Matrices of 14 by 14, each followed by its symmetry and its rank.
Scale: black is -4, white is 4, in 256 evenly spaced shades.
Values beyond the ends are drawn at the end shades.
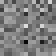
neither, rank three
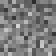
neither, full rank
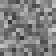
neither, full rank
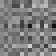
neither, rank two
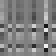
neither, rank one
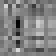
neither, rank two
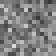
neither, full rank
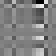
neither, rank one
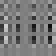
neither, rank one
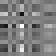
neither, rank one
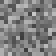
neither, full rank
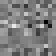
neither, rank three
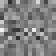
neither, rank three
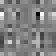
neither, rank two
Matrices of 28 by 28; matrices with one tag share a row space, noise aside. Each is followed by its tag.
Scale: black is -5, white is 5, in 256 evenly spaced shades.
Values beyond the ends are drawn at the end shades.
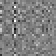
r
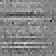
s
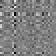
r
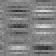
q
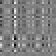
r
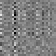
r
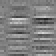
q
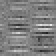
q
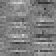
q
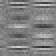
q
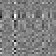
r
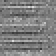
s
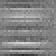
s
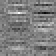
q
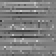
s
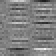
q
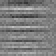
s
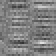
q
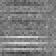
s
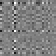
r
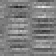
q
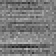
s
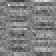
q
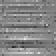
s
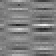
q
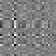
r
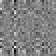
r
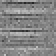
s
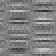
q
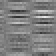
q
